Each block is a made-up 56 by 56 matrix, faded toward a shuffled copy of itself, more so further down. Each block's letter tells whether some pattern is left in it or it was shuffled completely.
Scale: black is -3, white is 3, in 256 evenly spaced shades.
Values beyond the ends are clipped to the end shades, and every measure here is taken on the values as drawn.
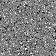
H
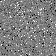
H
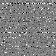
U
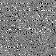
U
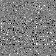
U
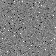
H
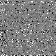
U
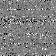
U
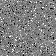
H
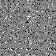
U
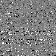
U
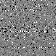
U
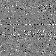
U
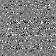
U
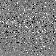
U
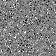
H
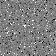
H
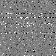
U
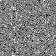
H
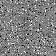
H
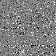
U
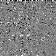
U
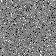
H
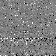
U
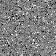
H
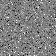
H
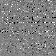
U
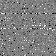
U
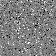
H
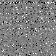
U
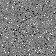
H
